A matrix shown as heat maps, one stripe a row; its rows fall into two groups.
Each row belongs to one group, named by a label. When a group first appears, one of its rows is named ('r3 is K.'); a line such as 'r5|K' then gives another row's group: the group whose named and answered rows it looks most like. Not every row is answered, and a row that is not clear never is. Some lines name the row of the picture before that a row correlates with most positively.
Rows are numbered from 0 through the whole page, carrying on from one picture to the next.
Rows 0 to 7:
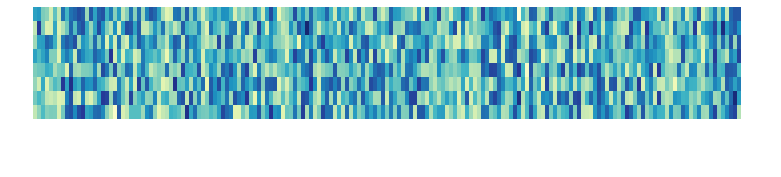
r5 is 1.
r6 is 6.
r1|6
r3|1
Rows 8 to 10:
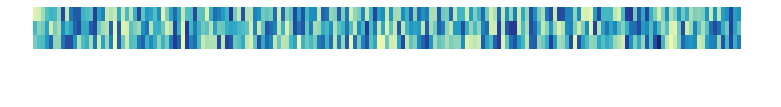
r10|1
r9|1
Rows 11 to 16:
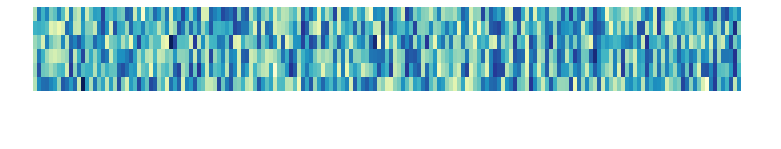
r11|6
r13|1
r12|6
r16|1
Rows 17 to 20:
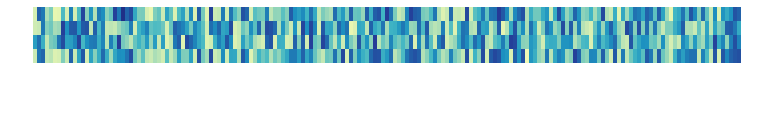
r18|1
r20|6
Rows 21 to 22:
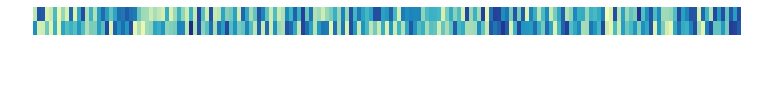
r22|6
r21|6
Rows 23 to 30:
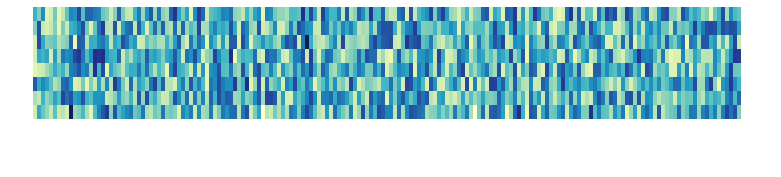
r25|6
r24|6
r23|1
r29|1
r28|6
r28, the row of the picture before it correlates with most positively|22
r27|1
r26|1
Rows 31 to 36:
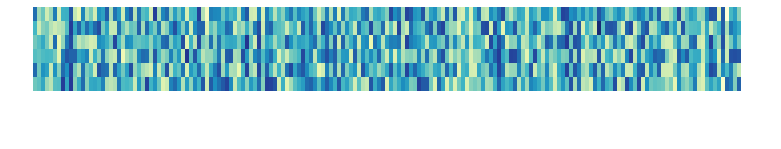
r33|6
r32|1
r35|6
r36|1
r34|1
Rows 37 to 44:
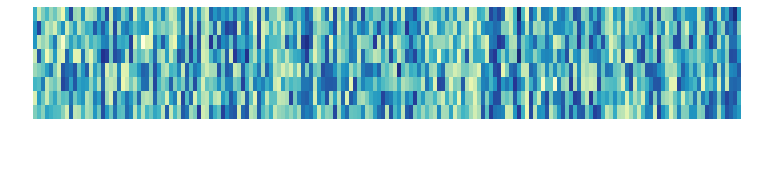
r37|6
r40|6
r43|6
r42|1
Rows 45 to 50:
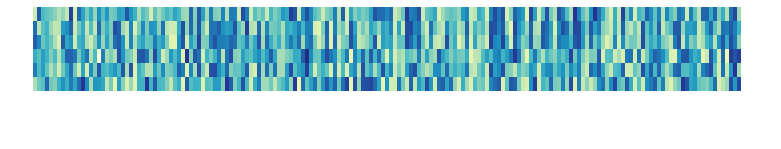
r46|6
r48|1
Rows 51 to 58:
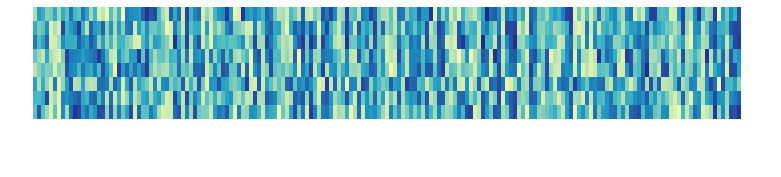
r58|1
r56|6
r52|1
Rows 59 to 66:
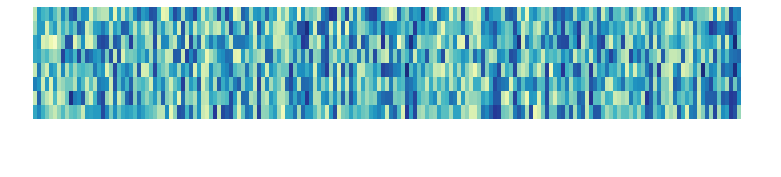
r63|6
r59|1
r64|6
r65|6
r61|6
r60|6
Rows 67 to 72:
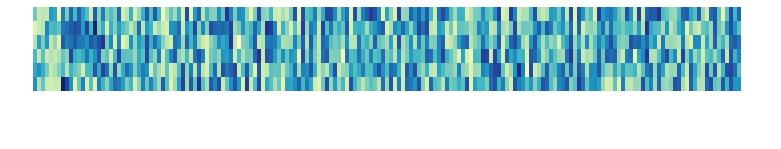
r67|1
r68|1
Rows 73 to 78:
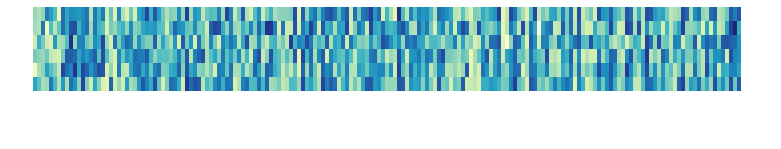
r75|6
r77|1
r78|1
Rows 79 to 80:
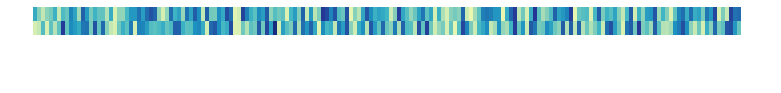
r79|1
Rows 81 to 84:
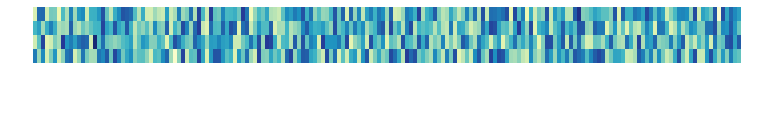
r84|6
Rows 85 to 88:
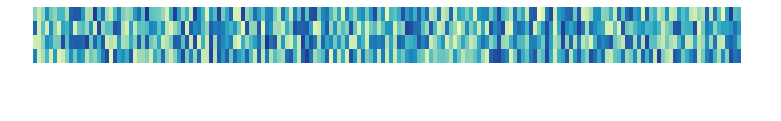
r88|6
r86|6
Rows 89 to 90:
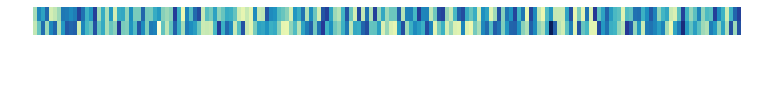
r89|1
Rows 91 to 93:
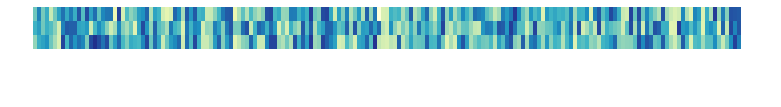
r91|1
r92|1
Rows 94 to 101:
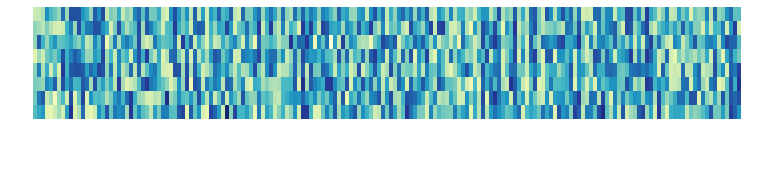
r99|1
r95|1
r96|6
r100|6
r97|1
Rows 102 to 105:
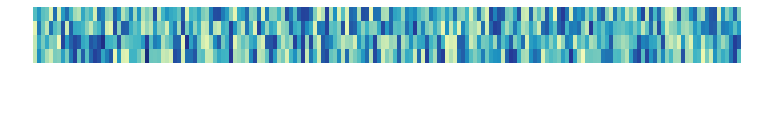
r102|6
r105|1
